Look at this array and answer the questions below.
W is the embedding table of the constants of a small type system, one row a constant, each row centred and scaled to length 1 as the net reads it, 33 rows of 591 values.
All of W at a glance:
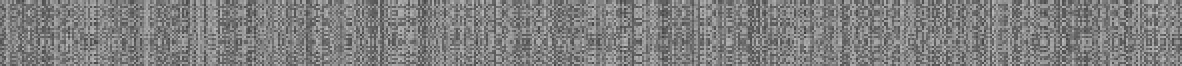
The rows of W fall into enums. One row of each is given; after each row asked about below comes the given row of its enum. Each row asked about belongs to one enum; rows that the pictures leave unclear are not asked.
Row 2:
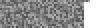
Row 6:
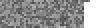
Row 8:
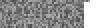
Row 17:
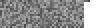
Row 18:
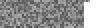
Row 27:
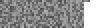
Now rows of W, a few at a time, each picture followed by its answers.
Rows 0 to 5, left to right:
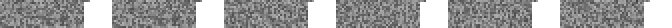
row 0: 6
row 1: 6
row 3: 27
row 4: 8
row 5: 18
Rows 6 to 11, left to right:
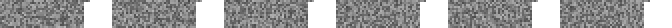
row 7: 18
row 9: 27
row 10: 2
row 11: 27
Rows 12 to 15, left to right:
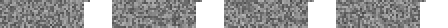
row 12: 27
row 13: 6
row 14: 18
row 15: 2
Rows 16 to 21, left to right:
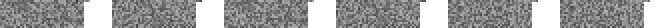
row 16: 18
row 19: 17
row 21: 27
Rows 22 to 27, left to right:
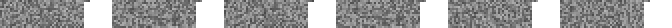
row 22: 17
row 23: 6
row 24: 17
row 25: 6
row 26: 2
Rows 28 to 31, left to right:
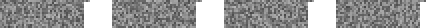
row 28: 8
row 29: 18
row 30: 2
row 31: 27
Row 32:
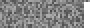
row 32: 8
